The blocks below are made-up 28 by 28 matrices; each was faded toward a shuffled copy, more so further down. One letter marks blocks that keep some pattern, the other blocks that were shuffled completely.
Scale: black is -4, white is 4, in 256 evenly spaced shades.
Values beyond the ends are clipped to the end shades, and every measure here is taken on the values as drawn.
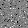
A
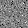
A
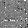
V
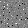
A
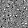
A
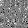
V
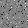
A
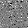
V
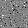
A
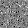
V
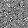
A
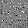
V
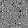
V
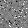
A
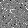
A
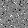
A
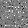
V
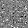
V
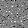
A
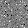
A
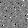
A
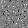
V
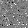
V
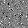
A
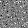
A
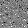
A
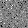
A
